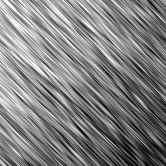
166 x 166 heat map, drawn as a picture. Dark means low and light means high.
The ninth with the lowest average is the bottom right. No row or column stands out. The values follow a bell shape. Neither half mirrors the other. On average the colour sits 50% of the way up the scale. There is an overall slope up to the top left. The grain runs diagonally down to the right. The top left is the ninth with the highest average.
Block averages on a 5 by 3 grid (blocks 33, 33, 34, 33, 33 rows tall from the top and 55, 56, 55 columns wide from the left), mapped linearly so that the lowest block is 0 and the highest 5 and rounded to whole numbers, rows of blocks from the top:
5 4 3 / 5 4 3 / 4 3 2 / 4 2 1 / 3 2 0
